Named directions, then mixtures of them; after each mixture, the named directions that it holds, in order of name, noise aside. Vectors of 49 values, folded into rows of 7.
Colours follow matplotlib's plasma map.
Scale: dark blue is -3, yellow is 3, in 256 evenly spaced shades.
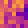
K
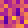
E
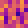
E, K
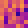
E, K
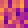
E, K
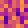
E, K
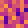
E, K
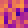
E, K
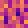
E, K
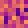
E, K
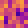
E, K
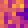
K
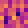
E, K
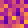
E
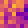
K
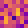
E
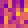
E, K
